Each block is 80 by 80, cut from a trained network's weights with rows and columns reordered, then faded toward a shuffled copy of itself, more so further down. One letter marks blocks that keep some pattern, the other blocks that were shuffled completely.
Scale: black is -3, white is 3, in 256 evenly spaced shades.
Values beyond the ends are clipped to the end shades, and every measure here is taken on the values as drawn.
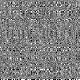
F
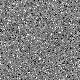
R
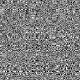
F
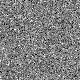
R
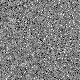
R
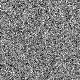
R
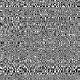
F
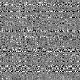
F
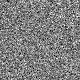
R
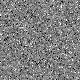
R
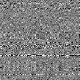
F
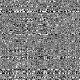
F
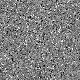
R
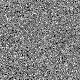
R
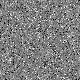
R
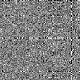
F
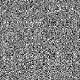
F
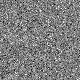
R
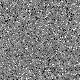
R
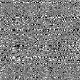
F
